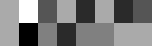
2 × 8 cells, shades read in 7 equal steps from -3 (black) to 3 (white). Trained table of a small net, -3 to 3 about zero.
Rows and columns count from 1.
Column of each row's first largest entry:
2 1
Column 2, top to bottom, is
3 -3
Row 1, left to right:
1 3 -1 1 -2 1 -2 -1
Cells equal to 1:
6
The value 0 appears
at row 2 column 3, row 2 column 5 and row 2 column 6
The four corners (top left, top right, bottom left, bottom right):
1 -1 1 1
